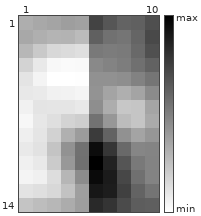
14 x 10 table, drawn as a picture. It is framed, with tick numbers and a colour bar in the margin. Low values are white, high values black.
Calmest part: middle left. Ninth with the highest average: bottom middle. Seam: vertical, 50% of the way across, the right part higher. Average level on the scale: 40%.
